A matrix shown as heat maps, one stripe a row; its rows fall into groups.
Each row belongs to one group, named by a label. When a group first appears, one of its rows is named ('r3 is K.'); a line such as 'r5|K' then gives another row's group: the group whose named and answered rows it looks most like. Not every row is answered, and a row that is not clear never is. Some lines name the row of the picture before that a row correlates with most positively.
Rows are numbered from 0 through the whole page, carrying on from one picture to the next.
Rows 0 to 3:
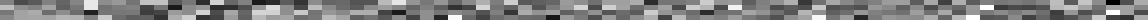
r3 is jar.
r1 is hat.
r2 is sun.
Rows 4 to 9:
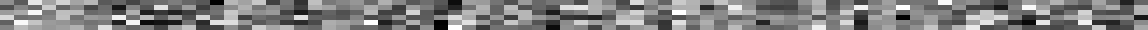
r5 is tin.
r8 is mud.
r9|jar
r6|mud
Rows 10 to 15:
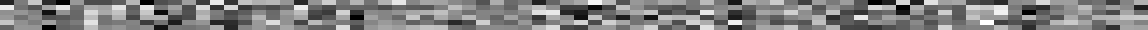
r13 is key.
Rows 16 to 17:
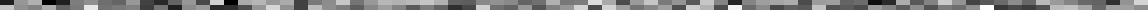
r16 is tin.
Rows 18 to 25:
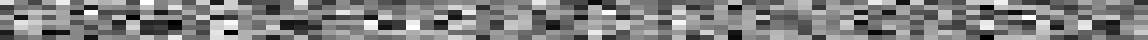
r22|mud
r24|tin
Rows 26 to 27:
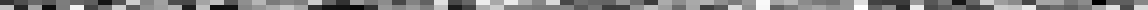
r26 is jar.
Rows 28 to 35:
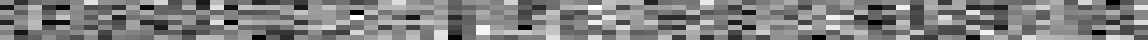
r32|tin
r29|tin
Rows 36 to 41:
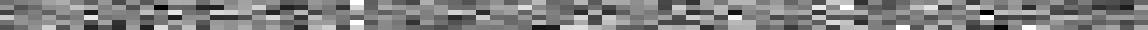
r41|tin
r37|jar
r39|hat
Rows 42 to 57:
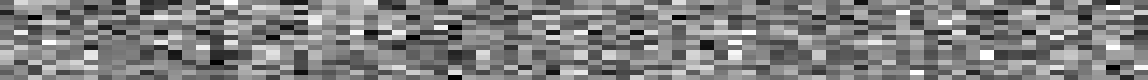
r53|hat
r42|mud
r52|hat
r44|tin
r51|sun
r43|sun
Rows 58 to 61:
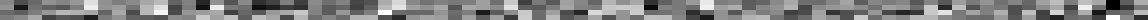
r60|key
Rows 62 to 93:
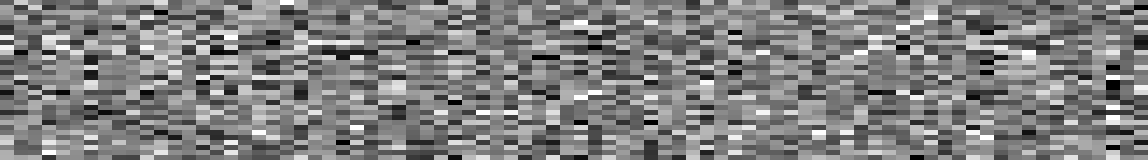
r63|sun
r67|tin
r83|sun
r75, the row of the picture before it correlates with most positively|58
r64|jar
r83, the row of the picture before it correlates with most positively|61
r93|key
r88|jar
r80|tin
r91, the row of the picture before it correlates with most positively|58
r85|sun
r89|hat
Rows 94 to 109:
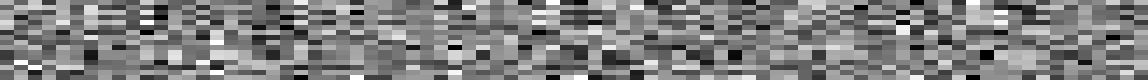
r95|mud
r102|mud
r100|tin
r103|key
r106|sun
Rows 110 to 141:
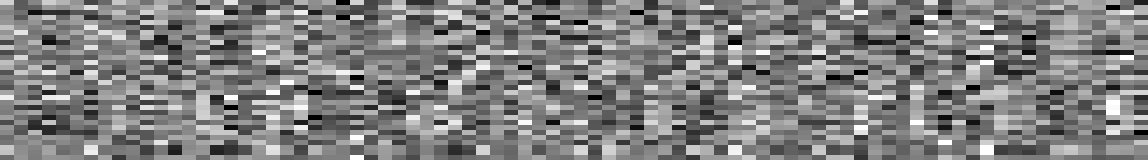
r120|jar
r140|hat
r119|hat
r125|key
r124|mud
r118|tin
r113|tin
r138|key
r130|sun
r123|key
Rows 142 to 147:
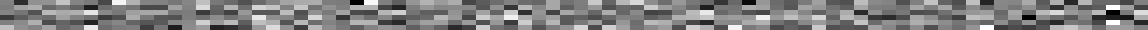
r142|key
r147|hat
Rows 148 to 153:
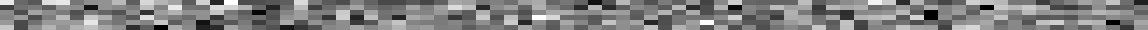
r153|jar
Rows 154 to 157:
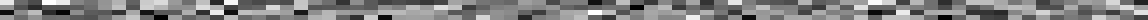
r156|tin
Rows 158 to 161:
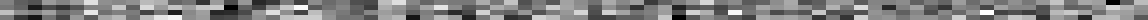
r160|hat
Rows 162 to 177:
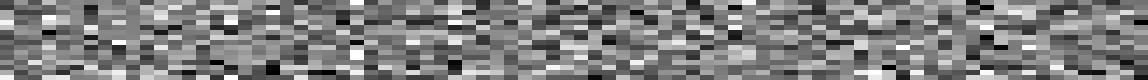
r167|hat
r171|tin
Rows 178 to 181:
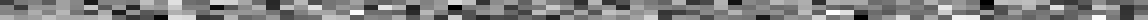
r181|jar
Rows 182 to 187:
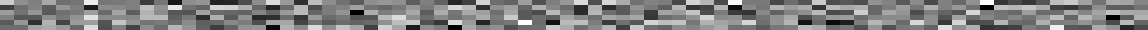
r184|key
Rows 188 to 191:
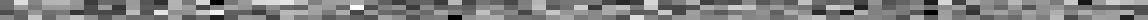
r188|sun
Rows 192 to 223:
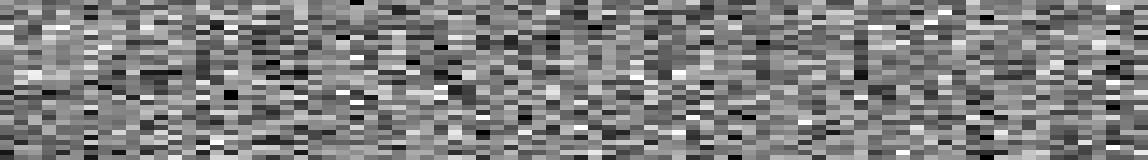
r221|sun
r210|tin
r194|key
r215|key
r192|key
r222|tin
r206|mud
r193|sun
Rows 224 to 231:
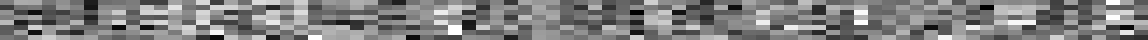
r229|jar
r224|sun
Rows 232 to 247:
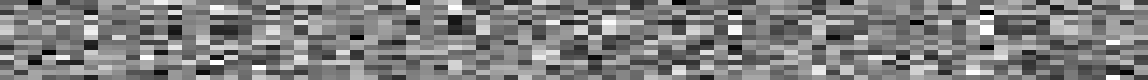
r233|mud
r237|hat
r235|hat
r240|sun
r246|jar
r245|jar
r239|key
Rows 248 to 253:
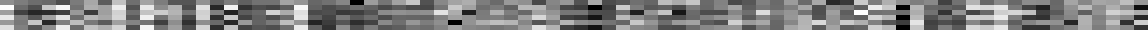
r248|key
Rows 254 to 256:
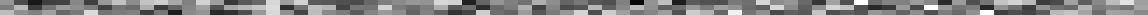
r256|hat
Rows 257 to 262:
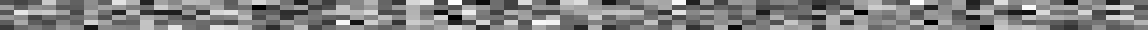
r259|mud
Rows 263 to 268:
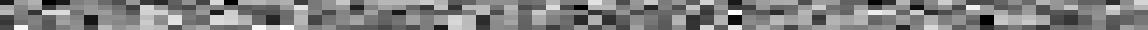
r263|tin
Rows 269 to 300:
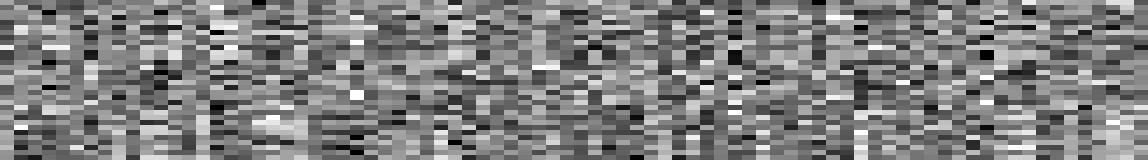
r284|hat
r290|sun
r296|key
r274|mud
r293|sun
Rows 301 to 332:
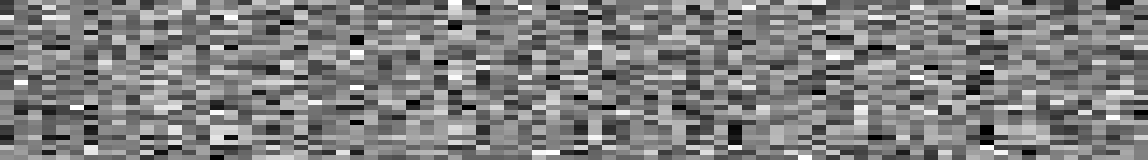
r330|hat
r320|key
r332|sun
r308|key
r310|tin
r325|key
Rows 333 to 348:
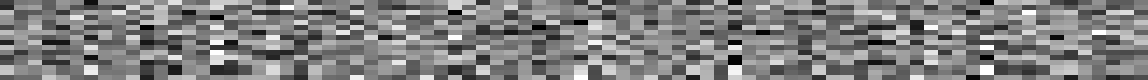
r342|hat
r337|key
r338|tin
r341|tin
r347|hat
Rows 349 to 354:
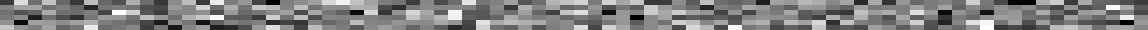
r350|sun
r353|jar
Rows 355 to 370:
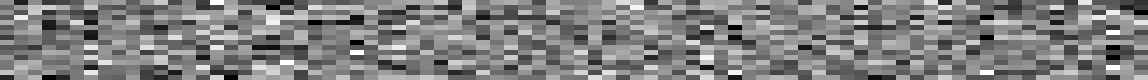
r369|hat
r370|tin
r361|sun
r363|key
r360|tin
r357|sun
